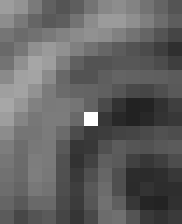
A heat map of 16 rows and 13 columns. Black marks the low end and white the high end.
There is an overall slope up to the top left. Concentric rings centre on the bottom right. One lone cell stands out, far higher than its neighbours. No row or column stands out.
